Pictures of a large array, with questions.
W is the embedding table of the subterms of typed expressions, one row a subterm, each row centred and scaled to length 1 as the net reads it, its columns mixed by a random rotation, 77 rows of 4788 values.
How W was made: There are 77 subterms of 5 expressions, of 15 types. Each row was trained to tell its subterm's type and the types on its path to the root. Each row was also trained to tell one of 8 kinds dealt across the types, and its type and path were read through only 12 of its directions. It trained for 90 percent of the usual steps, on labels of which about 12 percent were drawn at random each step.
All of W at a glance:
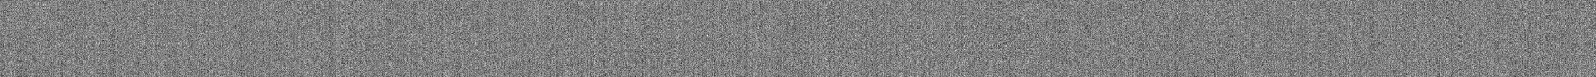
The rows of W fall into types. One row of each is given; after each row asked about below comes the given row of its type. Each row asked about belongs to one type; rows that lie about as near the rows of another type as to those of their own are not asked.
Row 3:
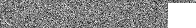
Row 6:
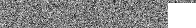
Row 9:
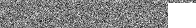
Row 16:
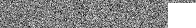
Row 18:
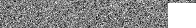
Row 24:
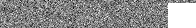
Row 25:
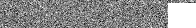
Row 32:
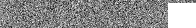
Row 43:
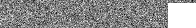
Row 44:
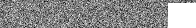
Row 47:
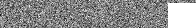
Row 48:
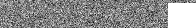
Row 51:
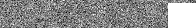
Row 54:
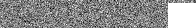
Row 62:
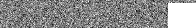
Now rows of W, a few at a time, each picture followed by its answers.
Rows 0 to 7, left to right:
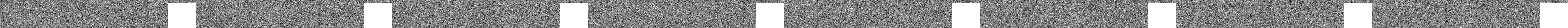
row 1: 25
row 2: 3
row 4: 48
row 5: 62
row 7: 62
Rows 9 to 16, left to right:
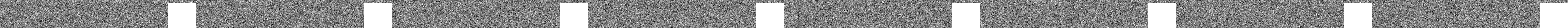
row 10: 18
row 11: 44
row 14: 6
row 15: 9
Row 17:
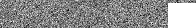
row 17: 3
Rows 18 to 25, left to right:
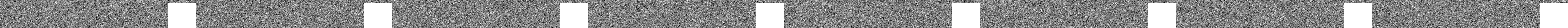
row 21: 6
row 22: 44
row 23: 48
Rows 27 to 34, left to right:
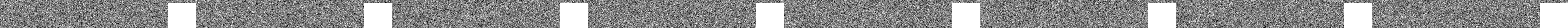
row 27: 48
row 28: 25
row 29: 54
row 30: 3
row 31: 47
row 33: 9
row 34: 43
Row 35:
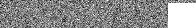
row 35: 16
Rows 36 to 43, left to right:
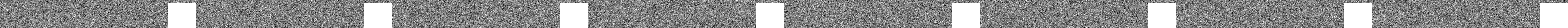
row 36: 16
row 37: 3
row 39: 9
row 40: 44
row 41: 48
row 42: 43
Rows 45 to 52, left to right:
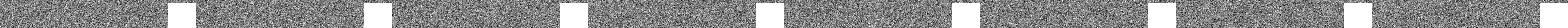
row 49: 62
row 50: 44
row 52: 48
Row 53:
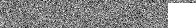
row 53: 47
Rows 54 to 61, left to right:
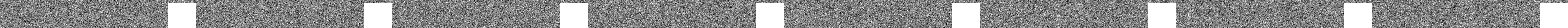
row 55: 3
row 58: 43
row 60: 24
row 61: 24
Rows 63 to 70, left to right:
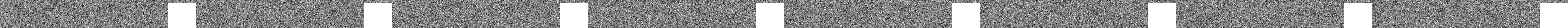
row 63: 62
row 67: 9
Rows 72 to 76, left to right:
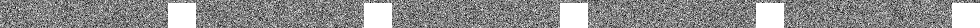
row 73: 54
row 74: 16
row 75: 47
